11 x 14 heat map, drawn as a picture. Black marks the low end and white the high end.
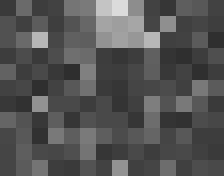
There are no regular stripes. The ninth with the highest average is the top middle. An odd patch, higher than its surroundings, sits in the top middle. Overall the values sit about 30% of the way up the scale.
